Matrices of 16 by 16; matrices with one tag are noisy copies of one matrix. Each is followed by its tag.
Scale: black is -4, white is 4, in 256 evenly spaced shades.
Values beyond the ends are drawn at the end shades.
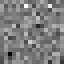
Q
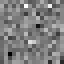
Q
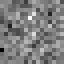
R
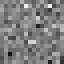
Q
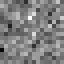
R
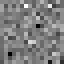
Q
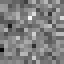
R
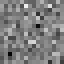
Q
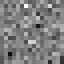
Q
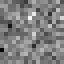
R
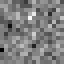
R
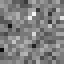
R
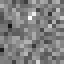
R
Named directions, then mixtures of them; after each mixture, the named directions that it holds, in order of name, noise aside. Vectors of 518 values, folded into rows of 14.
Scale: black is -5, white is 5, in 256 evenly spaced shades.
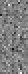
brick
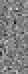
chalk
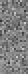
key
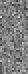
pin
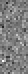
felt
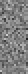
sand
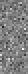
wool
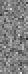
brick, sand, wool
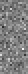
wool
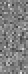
brick, key, wool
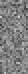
pin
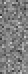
brick, pin, sand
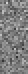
felt, key, sand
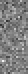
felt, key, pin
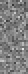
felt, key, pin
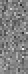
chalk, key, wool
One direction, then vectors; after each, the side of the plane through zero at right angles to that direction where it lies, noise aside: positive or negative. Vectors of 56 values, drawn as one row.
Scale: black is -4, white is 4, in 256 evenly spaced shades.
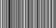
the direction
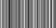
positive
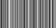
negative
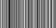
positive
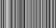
negative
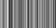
positive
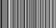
negative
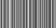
negative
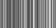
positive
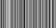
negative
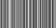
negative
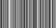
negative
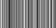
positive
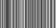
positive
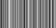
negative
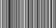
positive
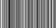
positive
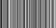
negative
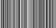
negative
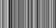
positive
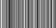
positive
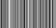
negative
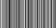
positive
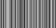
negative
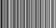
negative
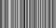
negative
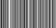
negative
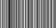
positive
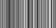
positive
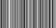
negative
